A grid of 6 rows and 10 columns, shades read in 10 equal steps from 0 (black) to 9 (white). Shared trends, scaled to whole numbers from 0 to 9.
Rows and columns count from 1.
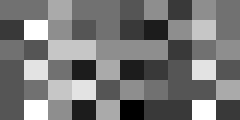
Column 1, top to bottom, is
4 2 4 3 3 3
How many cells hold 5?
10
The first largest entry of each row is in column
3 2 3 2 4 2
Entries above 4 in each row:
3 4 6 3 4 4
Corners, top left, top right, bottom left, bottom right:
4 4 3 2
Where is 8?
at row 4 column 2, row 4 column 9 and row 5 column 4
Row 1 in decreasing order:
6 5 5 4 4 4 4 4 3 2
